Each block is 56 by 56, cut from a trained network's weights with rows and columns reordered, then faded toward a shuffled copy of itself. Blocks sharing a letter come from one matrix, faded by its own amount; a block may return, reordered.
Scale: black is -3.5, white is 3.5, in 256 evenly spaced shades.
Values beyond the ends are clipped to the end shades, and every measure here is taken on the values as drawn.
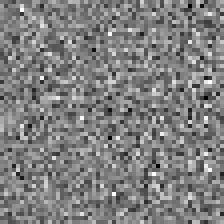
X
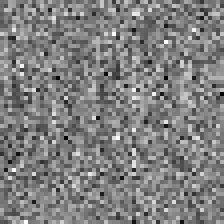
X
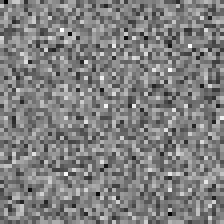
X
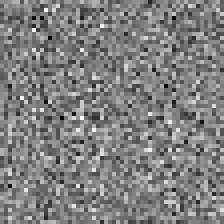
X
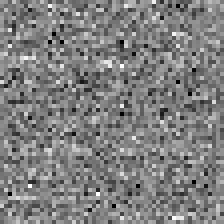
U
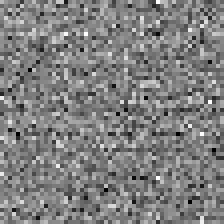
U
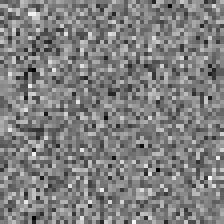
X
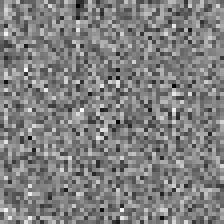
X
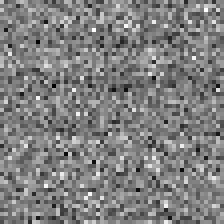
U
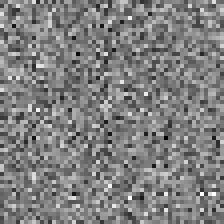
X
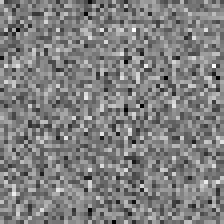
X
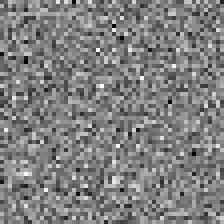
X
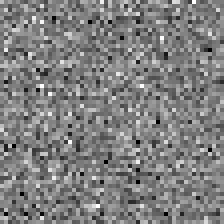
U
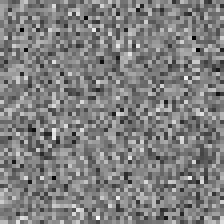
X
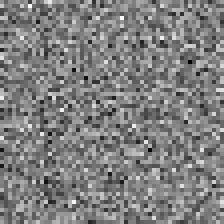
X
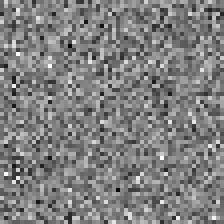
X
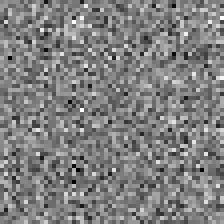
X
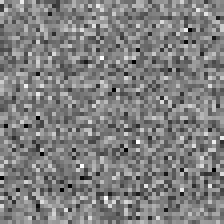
U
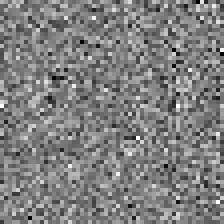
X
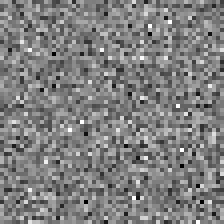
U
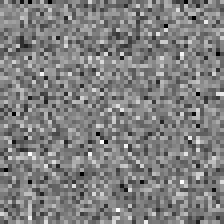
U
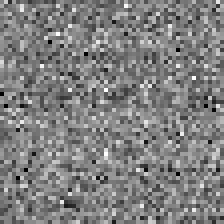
U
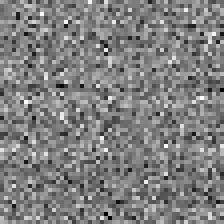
U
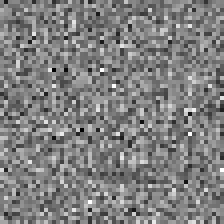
X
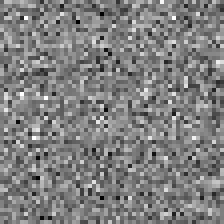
U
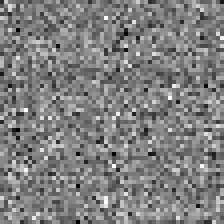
U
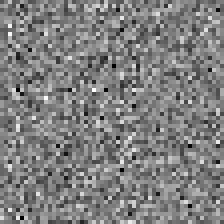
X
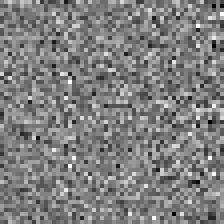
X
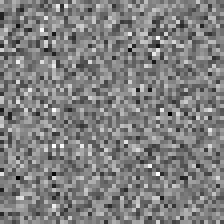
X
